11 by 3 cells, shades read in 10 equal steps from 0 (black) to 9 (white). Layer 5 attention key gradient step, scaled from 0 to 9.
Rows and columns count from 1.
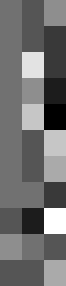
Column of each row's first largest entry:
3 1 2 2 2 3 3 1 3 1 3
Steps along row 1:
down up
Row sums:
12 9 14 10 11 14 13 10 13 12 12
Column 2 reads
3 3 8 5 7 3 3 4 1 4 3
